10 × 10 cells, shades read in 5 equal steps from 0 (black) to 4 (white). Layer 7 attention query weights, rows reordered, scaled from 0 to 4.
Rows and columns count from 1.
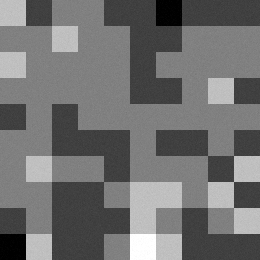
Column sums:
18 21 16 16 16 20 17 16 19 17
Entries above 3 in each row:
0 0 0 0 0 0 0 0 0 1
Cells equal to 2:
49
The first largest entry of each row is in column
1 3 1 9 2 1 2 6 6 6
